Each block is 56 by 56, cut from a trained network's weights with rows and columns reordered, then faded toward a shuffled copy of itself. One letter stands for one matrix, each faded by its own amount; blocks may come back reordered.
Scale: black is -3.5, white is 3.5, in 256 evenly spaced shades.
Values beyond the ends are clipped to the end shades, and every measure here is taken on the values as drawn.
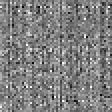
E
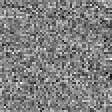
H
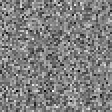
H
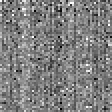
E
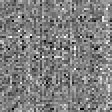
E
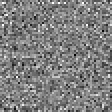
H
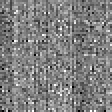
E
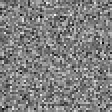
H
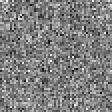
H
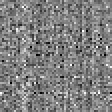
E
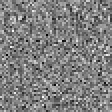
H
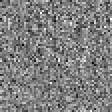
H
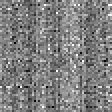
E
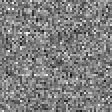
H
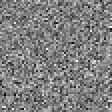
H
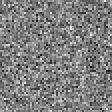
H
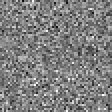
H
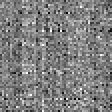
E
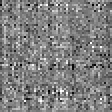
E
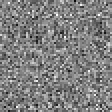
H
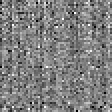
E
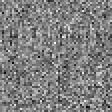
H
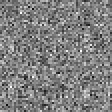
H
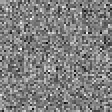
H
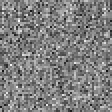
H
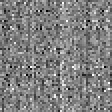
E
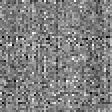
E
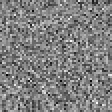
H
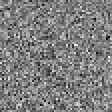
H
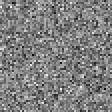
H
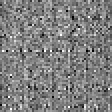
E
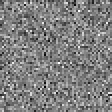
H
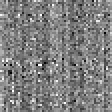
E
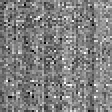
E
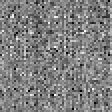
E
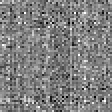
E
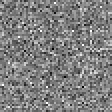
H
